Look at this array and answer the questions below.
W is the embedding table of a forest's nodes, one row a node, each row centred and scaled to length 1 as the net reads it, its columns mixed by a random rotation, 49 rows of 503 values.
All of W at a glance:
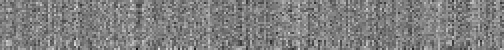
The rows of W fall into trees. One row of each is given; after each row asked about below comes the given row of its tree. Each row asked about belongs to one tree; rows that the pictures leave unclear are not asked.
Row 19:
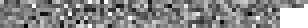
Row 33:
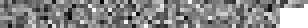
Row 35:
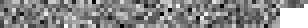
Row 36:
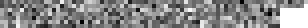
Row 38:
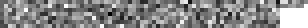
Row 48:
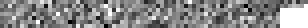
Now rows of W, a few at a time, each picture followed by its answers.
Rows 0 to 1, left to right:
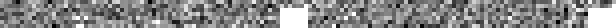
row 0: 19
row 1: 35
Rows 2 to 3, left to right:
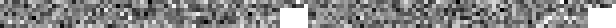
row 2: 19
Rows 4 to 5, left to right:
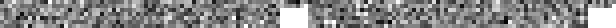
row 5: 36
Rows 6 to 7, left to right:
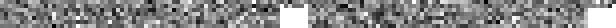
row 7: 33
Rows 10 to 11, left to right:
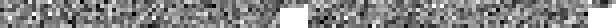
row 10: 48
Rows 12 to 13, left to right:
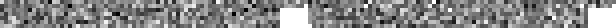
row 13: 36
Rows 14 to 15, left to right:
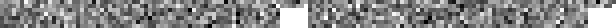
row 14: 35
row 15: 38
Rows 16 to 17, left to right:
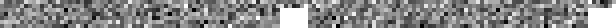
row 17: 35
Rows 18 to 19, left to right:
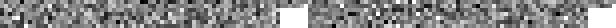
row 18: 38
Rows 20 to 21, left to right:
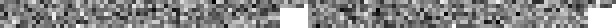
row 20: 19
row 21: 33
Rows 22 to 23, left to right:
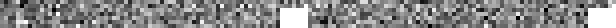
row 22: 36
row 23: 35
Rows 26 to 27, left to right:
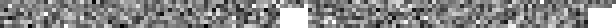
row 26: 35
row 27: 36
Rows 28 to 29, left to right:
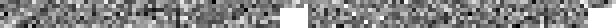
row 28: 19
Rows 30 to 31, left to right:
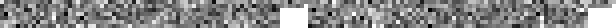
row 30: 19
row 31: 35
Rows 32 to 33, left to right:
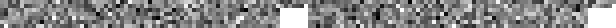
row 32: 19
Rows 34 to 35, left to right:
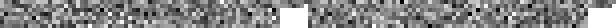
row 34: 19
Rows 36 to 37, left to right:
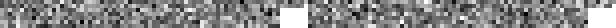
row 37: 38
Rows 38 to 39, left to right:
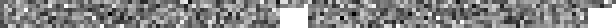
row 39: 19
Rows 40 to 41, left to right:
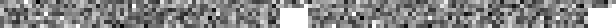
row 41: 35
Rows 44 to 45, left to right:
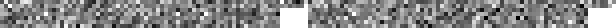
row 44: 35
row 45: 35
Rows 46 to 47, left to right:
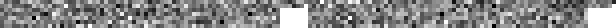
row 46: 19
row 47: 48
